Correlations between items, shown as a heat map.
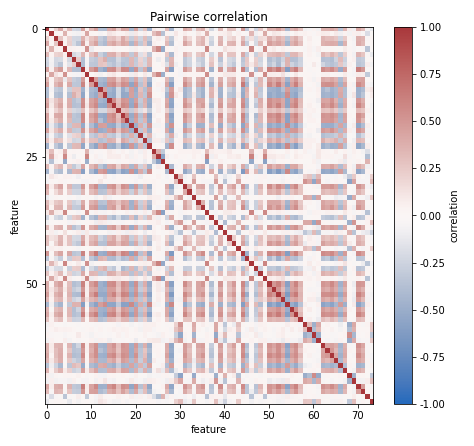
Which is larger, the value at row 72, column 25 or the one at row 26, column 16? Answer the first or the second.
the second
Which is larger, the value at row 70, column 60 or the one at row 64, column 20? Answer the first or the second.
the second
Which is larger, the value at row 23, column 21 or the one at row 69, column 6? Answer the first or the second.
the first
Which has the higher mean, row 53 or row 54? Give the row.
53
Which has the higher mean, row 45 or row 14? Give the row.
14
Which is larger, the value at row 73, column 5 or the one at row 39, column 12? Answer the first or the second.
the first
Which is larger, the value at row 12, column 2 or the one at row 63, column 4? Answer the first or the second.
the second
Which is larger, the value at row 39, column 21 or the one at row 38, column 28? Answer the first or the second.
the second
